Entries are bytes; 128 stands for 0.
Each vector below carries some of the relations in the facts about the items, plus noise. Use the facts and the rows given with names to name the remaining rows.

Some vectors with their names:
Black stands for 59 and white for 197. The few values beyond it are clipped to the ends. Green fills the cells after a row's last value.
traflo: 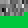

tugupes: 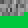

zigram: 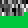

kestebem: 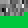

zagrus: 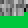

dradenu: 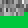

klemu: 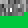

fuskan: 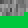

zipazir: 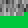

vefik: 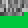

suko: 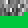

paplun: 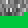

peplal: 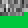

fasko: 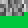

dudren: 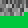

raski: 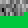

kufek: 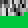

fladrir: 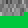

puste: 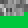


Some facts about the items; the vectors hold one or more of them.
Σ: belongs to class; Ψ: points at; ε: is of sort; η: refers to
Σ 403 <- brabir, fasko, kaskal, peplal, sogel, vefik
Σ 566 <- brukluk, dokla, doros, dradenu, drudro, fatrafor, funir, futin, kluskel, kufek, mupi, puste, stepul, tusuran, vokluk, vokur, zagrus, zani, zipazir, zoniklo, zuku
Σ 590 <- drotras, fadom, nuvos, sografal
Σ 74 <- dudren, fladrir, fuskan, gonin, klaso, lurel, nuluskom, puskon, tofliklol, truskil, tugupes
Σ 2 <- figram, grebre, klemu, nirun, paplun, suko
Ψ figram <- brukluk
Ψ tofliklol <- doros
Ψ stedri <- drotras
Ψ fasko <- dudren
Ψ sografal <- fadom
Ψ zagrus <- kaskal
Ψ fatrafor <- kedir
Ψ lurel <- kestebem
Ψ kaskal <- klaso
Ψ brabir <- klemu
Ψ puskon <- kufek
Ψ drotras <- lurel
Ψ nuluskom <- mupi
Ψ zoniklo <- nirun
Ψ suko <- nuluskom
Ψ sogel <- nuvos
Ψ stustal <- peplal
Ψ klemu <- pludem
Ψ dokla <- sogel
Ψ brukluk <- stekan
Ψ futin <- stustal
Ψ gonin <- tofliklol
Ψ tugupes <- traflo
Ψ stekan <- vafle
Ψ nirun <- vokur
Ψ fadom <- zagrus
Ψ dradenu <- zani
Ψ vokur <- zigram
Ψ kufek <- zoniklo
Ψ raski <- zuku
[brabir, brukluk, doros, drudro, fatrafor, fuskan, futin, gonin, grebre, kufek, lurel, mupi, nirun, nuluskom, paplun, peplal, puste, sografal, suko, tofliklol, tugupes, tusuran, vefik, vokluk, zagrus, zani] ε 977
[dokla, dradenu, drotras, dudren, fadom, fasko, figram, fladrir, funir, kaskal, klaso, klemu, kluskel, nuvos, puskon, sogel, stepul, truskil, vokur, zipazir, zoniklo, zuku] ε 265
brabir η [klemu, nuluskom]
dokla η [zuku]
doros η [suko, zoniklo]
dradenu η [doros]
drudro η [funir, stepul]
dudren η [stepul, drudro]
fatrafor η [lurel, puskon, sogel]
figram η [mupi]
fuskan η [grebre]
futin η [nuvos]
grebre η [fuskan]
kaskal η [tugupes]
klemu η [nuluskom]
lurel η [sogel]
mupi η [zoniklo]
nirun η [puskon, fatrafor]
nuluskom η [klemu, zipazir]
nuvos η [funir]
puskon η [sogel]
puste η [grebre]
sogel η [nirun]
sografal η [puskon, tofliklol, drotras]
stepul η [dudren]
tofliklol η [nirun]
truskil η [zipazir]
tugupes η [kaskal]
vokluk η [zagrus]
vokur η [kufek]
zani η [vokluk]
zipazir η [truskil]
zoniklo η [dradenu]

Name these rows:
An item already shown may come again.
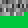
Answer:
stepul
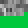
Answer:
puste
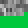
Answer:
puste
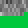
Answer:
truskil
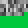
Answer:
kaskal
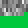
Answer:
dokla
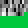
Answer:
zoniklo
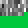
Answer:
figram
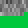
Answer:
truskil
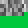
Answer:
fasko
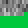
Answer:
kluskel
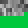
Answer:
zani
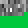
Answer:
klemu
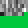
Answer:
brabir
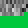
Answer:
klaso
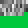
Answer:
futin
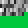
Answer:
sogel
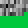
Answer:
drotras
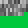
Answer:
fadom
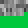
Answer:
brukluk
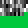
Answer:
nirun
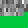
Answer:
dradenu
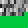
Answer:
sogel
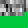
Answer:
fatrafor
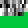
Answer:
puskon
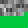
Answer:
drudro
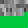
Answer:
brukluk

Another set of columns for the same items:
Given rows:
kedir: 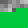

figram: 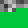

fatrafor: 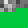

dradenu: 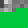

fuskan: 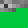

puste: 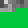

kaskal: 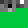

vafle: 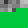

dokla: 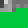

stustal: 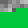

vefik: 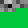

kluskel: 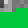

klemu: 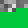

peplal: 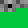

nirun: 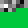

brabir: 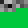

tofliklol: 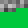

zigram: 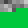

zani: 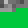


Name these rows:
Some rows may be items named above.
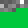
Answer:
klaso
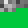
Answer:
fatrafor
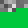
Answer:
klemu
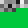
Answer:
drotras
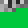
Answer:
sografal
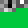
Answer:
fadom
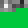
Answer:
kufek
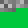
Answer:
dudren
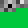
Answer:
sogel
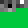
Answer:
kaskal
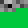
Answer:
vefik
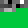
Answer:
zagrus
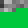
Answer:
funir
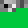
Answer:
suko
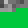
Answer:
zani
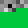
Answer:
nuvos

